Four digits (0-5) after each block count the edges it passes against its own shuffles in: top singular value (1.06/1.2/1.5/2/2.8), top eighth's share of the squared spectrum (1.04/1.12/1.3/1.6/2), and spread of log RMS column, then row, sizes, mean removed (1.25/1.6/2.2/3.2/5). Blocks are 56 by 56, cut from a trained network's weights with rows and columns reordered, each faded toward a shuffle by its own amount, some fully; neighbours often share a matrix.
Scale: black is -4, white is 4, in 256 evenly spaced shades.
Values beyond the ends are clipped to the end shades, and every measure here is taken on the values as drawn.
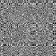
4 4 2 3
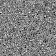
0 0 0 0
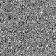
3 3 1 1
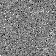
0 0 0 0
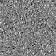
3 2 0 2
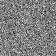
0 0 0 0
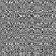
4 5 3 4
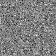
2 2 0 1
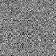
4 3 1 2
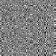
4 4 3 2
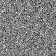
2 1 0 0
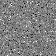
1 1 0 0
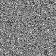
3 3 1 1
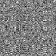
4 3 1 2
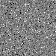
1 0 0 0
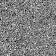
1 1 0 0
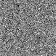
1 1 0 0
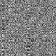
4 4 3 1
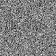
2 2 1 0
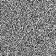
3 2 0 1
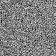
2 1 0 0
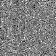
2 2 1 0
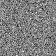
1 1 0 0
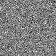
2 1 0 0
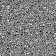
0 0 0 0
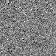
3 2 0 1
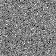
2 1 0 0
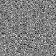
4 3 1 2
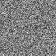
1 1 0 0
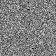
0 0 0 0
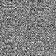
3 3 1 1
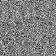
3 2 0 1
